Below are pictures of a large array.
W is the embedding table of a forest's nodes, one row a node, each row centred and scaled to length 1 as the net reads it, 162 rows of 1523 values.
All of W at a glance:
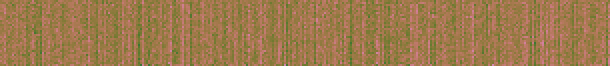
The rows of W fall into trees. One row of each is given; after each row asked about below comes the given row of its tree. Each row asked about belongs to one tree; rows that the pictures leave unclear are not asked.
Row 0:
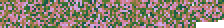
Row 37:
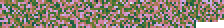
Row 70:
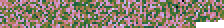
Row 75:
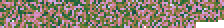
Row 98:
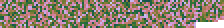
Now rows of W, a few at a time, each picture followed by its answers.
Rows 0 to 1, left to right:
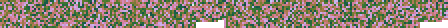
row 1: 98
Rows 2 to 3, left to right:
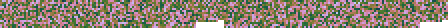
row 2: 98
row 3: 75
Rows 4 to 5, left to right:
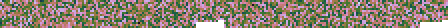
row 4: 0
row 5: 75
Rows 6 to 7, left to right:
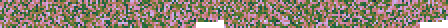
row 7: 98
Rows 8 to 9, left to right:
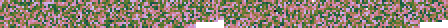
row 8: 98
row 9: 75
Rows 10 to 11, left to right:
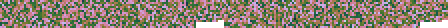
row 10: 37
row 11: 37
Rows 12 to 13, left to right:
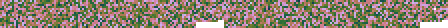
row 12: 0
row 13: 0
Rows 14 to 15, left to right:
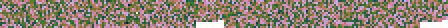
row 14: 37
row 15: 98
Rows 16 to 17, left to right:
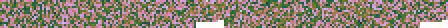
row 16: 37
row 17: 0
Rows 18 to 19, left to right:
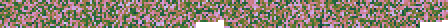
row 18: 75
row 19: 37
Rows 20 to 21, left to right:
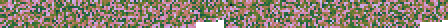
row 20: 98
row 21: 0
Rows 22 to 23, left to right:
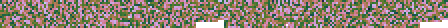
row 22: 98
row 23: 0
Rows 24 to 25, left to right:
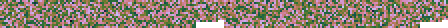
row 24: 37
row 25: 70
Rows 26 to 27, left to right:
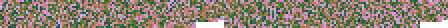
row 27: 37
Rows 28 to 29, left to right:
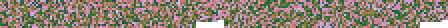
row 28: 37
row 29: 0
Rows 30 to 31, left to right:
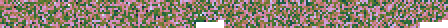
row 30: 70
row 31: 98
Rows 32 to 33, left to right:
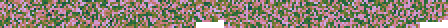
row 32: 0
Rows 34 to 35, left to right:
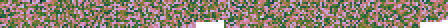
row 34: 98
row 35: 0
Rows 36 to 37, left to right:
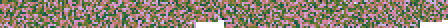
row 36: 75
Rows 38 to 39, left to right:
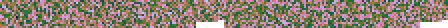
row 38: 37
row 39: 98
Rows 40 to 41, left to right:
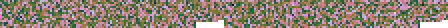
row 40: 37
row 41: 37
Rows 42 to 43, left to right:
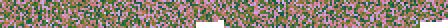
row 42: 37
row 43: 37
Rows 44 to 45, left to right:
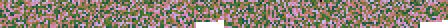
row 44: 98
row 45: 37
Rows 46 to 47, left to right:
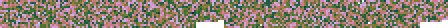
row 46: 70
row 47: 0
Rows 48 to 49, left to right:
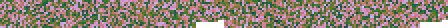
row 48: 0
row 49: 75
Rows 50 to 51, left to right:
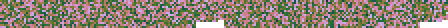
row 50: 37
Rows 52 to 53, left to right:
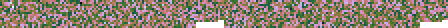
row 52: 75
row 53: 0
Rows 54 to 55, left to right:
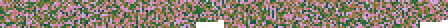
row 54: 70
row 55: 37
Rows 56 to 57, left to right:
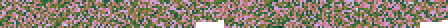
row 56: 0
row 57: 0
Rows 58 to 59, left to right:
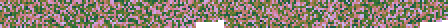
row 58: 98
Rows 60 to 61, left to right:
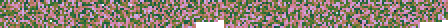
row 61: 75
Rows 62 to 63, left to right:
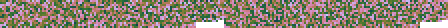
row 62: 98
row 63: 37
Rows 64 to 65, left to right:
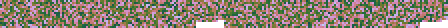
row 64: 37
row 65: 98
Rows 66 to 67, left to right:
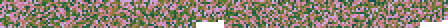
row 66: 0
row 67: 98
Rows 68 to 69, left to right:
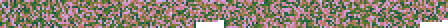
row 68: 37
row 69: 0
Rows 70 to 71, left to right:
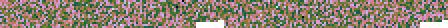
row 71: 75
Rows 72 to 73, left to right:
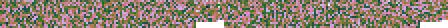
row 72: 37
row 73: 37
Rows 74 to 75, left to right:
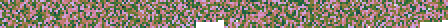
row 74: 37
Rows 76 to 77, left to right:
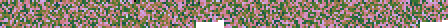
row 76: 37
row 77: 37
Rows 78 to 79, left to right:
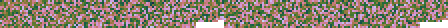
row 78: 98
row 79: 98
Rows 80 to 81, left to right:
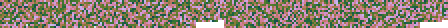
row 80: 75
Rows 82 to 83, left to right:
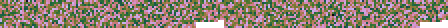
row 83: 75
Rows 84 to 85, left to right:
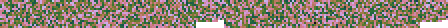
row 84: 37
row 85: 37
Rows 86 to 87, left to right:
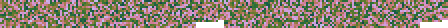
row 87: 0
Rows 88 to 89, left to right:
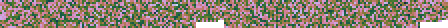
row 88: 0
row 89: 37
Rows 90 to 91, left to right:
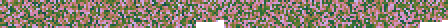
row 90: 37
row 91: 98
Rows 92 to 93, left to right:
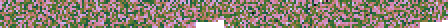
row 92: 98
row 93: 98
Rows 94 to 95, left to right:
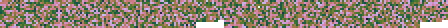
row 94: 70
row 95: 37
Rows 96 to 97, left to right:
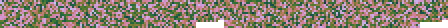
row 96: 0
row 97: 75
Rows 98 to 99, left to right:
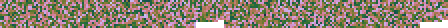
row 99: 0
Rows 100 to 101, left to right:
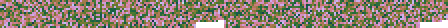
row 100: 75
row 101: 98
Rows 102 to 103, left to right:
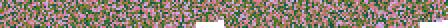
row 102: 98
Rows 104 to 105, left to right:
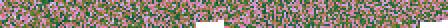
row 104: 0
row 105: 37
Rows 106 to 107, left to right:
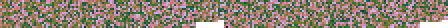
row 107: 98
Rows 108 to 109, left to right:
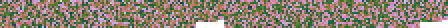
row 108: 98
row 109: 98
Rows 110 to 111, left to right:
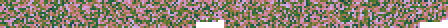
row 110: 37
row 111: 98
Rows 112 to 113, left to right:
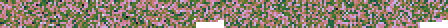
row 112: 0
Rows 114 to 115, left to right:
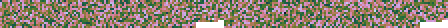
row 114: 98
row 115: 0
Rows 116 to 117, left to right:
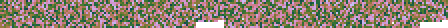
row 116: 98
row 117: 75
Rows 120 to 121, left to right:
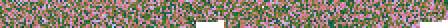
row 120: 70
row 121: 98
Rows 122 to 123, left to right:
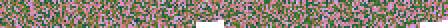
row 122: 37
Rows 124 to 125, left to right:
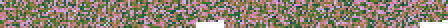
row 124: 0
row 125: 98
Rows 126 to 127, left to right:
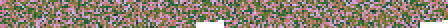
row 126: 70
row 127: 37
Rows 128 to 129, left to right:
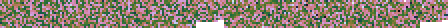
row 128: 37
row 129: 37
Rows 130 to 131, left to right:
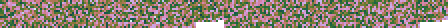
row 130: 98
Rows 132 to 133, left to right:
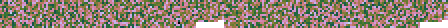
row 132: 98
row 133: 98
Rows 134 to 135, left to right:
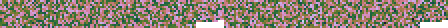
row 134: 37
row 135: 70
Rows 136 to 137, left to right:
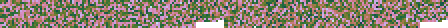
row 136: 98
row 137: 0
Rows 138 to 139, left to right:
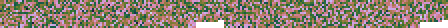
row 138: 75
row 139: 75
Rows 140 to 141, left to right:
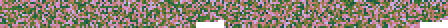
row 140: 70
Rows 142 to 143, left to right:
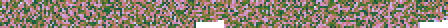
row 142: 37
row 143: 98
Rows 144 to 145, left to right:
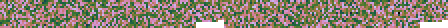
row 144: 0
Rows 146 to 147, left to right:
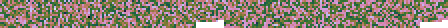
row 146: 37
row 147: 0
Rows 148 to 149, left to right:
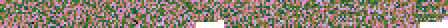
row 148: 75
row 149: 98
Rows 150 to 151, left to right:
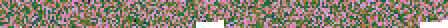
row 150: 37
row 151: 0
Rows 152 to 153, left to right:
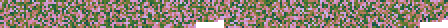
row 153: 0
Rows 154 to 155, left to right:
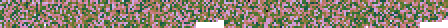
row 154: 98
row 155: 0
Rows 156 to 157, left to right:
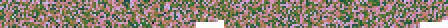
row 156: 98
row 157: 98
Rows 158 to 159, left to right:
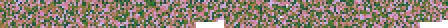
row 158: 98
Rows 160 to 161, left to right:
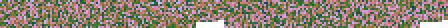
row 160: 37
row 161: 75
